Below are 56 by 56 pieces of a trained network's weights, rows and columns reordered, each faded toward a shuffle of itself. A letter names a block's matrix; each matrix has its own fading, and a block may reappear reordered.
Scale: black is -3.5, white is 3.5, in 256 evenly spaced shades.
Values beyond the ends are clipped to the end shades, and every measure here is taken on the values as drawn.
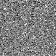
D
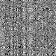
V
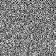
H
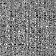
V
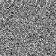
H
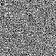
H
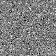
D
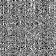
V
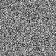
H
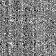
V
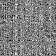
V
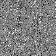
D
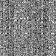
V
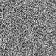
H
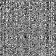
V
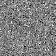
D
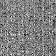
V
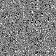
D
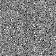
D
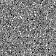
D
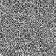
H
